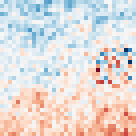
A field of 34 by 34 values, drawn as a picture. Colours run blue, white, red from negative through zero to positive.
No regular stripes run through it. The ninth with the highest average is the bottom right. There is an overall slope up to the bottom. The values follow a bell shape. In the middle right lies a patch that is rougher than the rest. Overall the values sit about 50% of the way up the scale. Values change most from cell to cell in the middle right.
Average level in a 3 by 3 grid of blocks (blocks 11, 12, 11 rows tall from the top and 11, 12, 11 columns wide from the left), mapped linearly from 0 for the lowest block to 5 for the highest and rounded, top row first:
0 1 1 | 2 2 3 | 4 4 5
